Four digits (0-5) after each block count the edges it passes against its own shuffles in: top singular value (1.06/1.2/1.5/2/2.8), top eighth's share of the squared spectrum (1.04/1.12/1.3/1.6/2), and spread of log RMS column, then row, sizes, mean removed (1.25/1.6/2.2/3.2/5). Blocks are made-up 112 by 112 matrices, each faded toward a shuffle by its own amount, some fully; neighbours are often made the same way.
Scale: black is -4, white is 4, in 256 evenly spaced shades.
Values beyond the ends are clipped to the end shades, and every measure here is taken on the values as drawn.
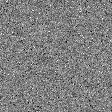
0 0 0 0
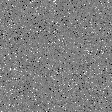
0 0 0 0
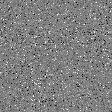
3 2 0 1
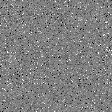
3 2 1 1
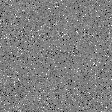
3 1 0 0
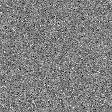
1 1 0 1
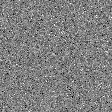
0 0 0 0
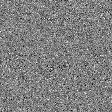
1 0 0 2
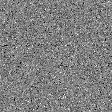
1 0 0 1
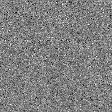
0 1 0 2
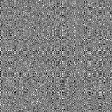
5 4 3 3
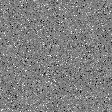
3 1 0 0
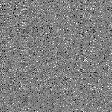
4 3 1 1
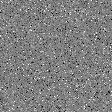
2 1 0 0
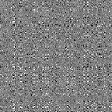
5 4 3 3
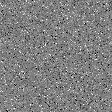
1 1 0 0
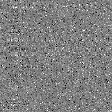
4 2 1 1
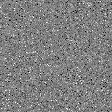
3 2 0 0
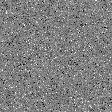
1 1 0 0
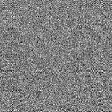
4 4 2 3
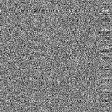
4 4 2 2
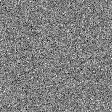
2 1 0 0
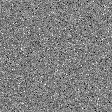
0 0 0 0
